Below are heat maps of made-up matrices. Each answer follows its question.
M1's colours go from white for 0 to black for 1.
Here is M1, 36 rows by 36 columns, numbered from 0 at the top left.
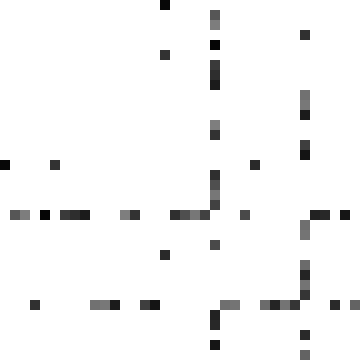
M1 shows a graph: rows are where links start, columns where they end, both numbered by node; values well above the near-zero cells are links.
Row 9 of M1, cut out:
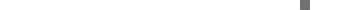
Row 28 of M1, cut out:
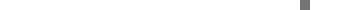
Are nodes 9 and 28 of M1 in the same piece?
yes
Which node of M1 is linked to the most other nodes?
node 21
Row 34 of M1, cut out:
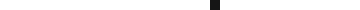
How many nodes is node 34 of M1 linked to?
1
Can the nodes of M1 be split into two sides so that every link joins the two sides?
yes
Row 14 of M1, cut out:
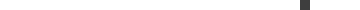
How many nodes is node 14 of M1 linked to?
1
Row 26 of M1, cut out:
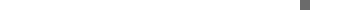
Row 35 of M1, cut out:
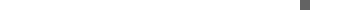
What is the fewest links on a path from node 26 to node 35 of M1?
2
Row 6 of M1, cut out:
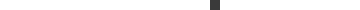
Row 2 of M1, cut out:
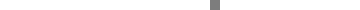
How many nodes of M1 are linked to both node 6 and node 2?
1
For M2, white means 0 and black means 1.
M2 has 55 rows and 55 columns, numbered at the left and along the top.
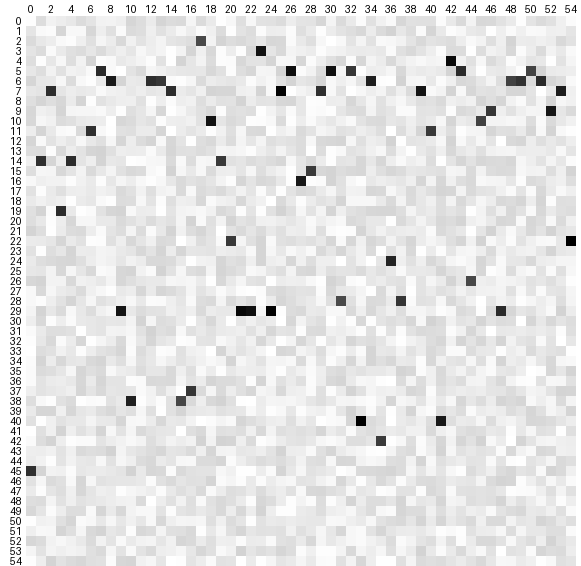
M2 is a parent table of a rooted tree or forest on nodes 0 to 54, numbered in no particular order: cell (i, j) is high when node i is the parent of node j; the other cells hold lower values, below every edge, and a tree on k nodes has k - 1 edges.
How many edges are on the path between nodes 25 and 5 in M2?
2
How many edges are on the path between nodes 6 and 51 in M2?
1
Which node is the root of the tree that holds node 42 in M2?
5
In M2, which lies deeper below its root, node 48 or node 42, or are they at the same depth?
node 42
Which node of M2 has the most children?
6
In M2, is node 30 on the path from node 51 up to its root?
no
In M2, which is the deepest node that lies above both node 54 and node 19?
7
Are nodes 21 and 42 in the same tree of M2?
yes
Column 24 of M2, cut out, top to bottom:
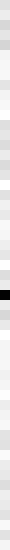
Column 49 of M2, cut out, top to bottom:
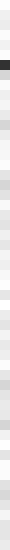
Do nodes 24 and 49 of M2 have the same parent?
no
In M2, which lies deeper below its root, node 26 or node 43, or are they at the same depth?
the same depth
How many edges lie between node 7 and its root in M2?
1
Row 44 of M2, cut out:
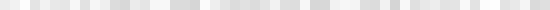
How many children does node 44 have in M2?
0
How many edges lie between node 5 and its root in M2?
0
